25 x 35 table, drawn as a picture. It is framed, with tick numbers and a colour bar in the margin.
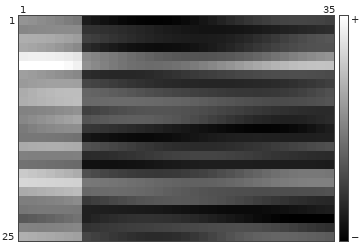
The grain runs across in streaks. Overall the values sit about 30% of the way up the scale. The top left is the ninth with the highest average. The left part is higher, up to a seam about 20% of the way across.
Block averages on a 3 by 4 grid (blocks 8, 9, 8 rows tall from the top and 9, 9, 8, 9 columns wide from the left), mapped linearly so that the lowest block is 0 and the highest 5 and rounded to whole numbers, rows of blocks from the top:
5 0 0 2 / 4 1 0 0 / 4 1 1 1
